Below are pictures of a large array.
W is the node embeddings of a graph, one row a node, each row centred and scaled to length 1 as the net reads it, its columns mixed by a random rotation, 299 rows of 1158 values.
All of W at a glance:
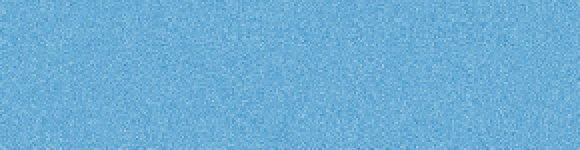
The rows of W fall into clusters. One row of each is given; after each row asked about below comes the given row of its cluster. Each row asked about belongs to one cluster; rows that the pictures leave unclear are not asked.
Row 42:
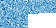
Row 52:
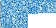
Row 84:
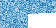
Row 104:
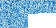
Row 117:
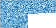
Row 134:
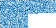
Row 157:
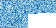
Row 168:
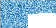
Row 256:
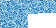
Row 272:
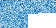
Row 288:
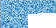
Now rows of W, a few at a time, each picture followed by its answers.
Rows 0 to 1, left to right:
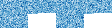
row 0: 288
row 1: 256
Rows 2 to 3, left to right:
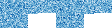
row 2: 168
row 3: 42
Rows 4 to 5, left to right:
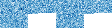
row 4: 84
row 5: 168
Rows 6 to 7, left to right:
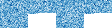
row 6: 104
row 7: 52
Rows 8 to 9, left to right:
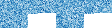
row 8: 256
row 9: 52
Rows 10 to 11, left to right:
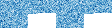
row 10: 256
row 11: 157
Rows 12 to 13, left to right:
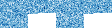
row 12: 134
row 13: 288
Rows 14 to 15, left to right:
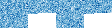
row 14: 168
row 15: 84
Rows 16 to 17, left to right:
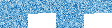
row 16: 256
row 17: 168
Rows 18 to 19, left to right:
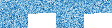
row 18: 256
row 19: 52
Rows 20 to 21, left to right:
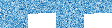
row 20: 84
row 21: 52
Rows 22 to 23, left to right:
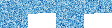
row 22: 256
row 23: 134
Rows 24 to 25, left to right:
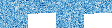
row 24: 84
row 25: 52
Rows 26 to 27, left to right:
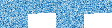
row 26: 288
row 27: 117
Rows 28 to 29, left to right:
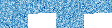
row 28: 134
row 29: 168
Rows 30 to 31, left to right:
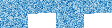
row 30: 288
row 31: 104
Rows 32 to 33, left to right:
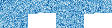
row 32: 272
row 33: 134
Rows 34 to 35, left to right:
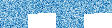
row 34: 288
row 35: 52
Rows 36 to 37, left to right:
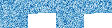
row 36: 272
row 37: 104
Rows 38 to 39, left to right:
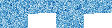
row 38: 104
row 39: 84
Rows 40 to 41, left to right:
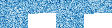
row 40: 52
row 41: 272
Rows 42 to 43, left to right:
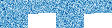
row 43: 104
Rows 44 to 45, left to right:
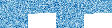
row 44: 117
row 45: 168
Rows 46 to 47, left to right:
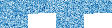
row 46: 134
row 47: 288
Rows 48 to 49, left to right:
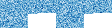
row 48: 288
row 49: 157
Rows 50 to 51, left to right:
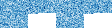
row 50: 134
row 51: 288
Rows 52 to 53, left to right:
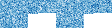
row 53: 288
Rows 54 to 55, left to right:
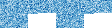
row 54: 117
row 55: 168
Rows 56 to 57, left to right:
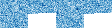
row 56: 84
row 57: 84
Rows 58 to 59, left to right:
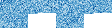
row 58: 272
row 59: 157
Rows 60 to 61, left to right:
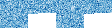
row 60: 117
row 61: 84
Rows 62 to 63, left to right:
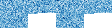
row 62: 157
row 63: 42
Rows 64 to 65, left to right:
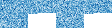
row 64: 272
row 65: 288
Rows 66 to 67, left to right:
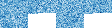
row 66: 52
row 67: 157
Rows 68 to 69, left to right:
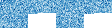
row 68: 272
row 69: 52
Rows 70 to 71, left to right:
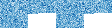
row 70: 84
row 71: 168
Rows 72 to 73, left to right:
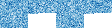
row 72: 52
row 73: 84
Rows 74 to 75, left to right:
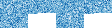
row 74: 157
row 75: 52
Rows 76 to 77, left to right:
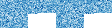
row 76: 288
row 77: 52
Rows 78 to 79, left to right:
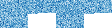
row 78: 288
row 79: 134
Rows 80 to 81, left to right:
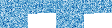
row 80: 288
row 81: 117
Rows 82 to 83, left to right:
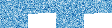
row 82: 117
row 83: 168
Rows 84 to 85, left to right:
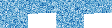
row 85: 84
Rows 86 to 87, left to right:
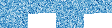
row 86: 52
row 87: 256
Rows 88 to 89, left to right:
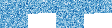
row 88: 168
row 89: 134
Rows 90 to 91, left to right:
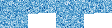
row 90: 134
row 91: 134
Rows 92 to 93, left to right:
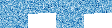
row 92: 117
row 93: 84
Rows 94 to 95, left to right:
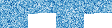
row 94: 104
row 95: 52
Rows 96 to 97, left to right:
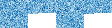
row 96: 134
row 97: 84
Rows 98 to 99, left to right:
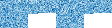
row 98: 42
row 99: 157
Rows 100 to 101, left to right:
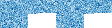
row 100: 256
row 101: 84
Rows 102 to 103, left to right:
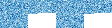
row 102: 168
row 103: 117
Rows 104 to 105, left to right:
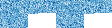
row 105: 134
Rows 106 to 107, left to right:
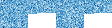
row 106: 272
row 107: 52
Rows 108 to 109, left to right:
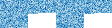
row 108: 117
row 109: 52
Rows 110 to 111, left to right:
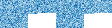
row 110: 157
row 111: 168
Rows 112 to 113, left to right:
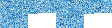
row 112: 168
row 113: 134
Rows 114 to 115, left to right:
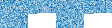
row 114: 272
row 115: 256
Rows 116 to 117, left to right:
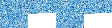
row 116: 168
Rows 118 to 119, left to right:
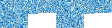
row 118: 42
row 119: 84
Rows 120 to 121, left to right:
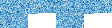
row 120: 104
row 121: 117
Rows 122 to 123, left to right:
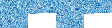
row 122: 104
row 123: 84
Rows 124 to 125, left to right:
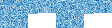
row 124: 272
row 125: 256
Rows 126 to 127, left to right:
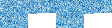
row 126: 104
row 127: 134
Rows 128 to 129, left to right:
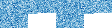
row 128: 157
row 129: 168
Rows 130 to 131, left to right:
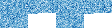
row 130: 168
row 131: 117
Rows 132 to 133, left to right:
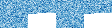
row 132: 157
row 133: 117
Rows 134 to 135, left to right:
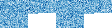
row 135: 134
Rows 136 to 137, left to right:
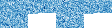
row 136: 134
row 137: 288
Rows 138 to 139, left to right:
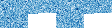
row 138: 42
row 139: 84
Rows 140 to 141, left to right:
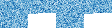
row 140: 256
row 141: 157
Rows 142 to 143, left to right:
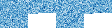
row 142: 134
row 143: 157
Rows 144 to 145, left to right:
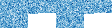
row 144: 52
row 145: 117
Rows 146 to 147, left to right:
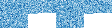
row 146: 168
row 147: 256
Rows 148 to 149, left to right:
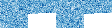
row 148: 84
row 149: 84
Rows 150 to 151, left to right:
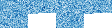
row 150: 134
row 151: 157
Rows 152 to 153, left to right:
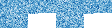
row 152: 52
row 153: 288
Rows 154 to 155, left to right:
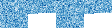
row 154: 84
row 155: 42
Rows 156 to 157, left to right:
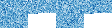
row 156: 42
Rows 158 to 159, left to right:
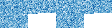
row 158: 117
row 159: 157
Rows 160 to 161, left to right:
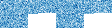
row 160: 42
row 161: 168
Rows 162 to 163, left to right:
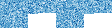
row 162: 52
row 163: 256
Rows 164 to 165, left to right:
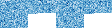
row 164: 256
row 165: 104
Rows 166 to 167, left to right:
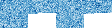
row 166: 272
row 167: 84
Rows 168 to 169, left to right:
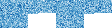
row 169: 134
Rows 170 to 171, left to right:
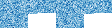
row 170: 157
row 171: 104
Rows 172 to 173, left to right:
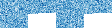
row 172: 84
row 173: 256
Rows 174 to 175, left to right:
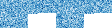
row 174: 288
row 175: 52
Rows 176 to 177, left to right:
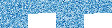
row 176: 168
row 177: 288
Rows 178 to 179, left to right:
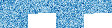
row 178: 272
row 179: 168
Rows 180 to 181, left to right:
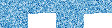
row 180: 52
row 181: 256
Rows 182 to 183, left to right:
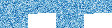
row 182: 157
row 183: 168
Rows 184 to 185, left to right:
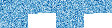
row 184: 272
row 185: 256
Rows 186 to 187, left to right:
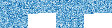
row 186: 168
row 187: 272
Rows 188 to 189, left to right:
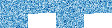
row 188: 117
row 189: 104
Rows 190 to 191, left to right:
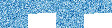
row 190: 168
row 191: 134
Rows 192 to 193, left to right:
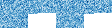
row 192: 272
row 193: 117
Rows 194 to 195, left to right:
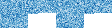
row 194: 168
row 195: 52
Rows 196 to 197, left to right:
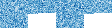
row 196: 84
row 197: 168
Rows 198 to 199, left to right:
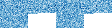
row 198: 117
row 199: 168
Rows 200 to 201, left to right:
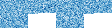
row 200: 117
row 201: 288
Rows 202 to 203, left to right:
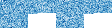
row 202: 272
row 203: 288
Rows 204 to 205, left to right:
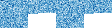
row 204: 42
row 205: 157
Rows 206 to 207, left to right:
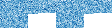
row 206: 117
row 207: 256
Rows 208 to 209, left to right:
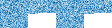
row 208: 104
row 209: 117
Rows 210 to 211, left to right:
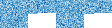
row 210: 157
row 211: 134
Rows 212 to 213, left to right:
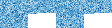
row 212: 157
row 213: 134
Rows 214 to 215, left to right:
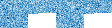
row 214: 42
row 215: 84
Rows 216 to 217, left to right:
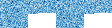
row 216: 104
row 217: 42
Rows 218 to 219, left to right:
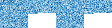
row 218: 272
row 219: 117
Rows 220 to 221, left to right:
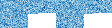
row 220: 134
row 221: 256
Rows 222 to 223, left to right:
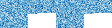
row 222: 288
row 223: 256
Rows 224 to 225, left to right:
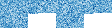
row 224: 52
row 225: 157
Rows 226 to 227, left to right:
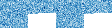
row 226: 134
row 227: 168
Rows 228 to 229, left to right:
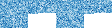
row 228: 52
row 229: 117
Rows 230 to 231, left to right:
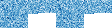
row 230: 42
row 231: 42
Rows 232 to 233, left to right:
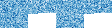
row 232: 42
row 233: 117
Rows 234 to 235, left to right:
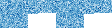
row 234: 168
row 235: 134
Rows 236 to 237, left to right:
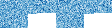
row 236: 256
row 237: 272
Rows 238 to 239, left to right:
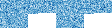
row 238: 104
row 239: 117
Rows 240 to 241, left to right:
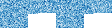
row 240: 104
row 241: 272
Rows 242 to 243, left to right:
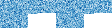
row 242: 256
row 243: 104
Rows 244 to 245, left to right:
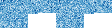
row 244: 272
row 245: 272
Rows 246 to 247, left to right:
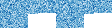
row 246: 104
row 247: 157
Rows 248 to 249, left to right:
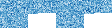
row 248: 104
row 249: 134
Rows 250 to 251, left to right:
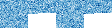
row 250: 117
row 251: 84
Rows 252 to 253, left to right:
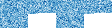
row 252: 104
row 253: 117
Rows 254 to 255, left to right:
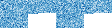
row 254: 42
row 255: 168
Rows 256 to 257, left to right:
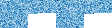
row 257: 42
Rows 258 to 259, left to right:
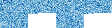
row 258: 272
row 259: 84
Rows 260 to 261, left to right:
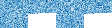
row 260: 52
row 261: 84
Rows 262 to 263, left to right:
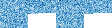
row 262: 84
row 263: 272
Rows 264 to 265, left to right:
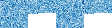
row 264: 42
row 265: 168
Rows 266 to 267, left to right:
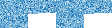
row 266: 117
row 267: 134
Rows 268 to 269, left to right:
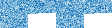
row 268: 84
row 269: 134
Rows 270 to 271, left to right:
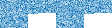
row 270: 117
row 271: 134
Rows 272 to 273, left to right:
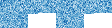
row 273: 104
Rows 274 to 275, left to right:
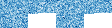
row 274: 52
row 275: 42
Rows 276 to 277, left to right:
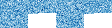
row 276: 134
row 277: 84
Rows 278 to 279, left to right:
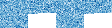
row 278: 117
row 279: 84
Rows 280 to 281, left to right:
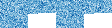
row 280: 84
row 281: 134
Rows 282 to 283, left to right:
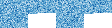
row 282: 157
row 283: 157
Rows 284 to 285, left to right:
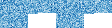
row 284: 272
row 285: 168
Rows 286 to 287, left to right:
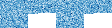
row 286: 117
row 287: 288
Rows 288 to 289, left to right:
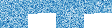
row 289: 52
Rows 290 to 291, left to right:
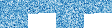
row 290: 134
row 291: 52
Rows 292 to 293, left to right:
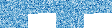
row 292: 117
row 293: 256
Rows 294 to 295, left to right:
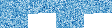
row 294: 134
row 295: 256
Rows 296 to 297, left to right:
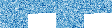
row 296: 84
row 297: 117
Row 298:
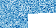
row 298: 117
